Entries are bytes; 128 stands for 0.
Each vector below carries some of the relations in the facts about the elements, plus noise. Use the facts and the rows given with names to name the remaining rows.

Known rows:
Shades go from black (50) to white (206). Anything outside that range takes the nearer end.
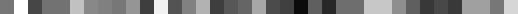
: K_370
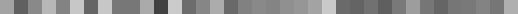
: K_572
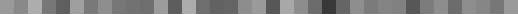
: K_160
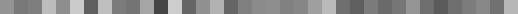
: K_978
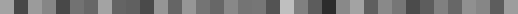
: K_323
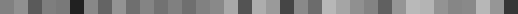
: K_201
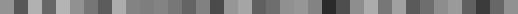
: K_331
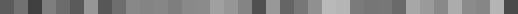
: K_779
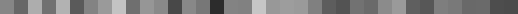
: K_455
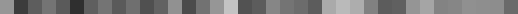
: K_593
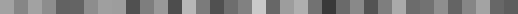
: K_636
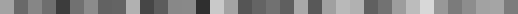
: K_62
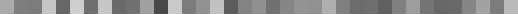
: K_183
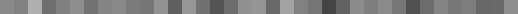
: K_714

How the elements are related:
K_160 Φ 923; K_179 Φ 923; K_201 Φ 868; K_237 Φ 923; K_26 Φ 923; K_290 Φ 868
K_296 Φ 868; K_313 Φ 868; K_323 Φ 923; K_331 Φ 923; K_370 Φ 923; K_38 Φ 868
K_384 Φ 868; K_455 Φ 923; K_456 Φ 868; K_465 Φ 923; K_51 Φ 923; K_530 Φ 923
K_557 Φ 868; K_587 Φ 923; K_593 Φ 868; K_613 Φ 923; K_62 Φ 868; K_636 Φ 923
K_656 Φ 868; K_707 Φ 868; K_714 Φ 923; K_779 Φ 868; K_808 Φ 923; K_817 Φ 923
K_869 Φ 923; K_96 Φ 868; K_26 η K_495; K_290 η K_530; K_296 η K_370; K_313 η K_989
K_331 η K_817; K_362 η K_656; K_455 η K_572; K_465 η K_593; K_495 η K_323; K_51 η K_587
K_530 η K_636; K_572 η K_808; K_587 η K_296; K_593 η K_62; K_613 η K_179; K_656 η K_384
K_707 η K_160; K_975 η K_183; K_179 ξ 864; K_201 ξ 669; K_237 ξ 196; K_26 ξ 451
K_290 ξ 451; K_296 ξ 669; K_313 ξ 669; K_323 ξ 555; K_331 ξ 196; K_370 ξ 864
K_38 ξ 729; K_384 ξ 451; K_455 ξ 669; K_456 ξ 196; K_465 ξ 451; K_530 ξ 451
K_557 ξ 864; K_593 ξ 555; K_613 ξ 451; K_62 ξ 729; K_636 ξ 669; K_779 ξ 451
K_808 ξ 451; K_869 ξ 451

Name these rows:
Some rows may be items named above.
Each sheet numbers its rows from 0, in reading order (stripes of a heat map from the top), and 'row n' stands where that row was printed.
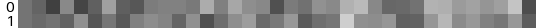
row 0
K_384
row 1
K_707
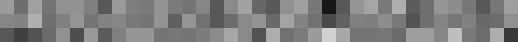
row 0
K_237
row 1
K_714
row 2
K_290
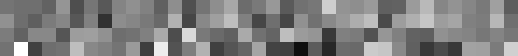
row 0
K_707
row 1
K_456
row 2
K_808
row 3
K_370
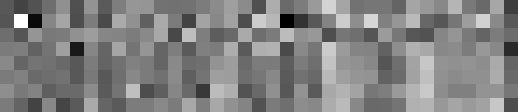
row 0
K_290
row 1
K_296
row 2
K_530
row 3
K_313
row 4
K_656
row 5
K_96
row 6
K_38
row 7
K_384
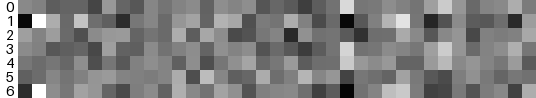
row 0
K_557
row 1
K_51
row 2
K_179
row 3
K_557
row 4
K_707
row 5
K_869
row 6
K_587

